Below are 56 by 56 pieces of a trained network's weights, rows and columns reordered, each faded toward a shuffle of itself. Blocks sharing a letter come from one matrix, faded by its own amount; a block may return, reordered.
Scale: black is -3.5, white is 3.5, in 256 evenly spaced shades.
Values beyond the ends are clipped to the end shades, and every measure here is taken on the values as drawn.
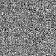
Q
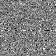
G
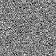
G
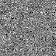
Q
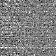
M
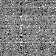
M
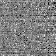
M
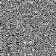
Q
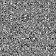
G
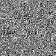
Q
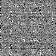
M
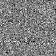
G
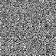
Q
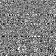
G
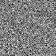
G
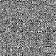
Q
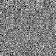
Q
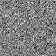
Q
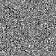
Q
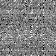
M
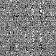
M
